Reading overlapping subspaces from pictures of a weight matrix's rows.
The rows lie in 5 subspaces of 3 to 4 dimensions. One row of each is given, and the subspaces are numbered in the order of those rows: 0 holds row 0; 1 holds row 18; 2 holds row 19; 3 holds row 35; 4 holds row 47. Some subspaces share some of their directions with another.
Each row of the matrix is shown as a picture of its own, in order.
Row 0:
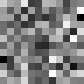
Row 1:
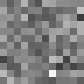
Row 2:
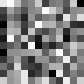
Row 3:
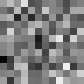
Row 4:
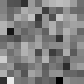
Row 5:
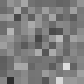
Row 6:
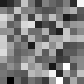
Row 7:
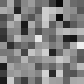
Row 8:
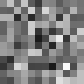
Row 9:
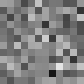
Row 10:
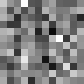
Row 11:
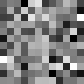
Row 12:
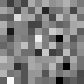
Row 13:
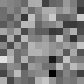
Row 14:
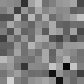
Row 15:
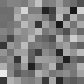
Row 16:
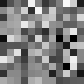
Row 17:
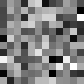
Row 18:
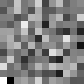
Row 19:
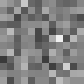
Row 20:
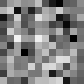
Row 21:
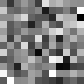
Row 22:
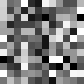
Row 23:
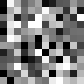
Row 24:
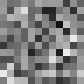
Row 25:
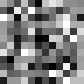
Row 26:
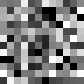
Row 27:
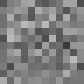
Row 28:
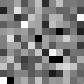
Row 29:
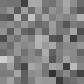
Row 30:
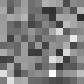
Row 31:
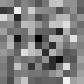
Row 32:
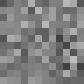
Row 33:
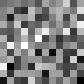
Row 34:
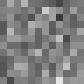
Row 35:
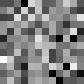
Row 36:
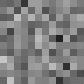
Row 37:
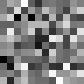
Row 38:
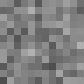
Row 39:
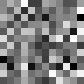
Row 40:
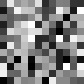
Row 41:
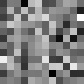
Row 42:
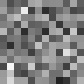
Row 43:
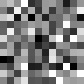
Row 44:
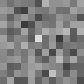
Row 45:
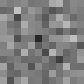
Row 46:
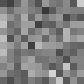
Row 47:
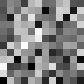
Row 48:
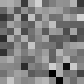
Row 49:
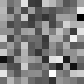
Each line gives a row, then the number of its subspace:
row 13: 2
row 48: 0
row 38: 1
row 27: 3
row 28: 1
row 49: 2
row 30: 4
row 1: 3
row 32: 3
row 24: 4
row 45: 1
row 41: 2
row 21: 3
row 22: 2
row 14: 0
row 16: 3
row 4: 1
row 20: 1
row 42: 4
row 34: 1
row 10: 2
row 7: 1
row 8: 1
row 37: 3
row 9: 3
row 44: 4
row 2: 0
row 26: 4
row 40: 4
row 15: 4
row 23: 2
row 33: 4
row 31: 1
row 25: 1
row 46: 0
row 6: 0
